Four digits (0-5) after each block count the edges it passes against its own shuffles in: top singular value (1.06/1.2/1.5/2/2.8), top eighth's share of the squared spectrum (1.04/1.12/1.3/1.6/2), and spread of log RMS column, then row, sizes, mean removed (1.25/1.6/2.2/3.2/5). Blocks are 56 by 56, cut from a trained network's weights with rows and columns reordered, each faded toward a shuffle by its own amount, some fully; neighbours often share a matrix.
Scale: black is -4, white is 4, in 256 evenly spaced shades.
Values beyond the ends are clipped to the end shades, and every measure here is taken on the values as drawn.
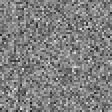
1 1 0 0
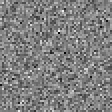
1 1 0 0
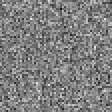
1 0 0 0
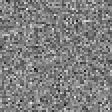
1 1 0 0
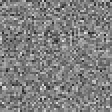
3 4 1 2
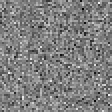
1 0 0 0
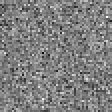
0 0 0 0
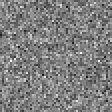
1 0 0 0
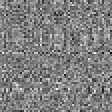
4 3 2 2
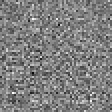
4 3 1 2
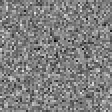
0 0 0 0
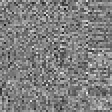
4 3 2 1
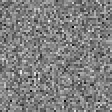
0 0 0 0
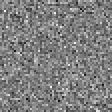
0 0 0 0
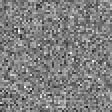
1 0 0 0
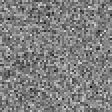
1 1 0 0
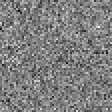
2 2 0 0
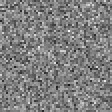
1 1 0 0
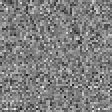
3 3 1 1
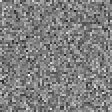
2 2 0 0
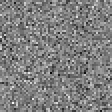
1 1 0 0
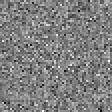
1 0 0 0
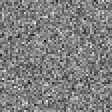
1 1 0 0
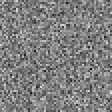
3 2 0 0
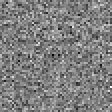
3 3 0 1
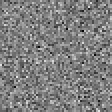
2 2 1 0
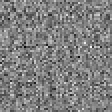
4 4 0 2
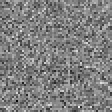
2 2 0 1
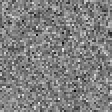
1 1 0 0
